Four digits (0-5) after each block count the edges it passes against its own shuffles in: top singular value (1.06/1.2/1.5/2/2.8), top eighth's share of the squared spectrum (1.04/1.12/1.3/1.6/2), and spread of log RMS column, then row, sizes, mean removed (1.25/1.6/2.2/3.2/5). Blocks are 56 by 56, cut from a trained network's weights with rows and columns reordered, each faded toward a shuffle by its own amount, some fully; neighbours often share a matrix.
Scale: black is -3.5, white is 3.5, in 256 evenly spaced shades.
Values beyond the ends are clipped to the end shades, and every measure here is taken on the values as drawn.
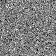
0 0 0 0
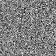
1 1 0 0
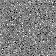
0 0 0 0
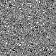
2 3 1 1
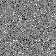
1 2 0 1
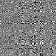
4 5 3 3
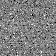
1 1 0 0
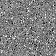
0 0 0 0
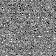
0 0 0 0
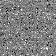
1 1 1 0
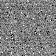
1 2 0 0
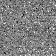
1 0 0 0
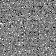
0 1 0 0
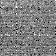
3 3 2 0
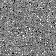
0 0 0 0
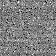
2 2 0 0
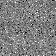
0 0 0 0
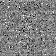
1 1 1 0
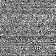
3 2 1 0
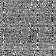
3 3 2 0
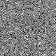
2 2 1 0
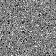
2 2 0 0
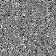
2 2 1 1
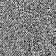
3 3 1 0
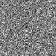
3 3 1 1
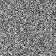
3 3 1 1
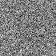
1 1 0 0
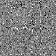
3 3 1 1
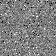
0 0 0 0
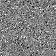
1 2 0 0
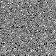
2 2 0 1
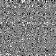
3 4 2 2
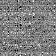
3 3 2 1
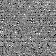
2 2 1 0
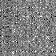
2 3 0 2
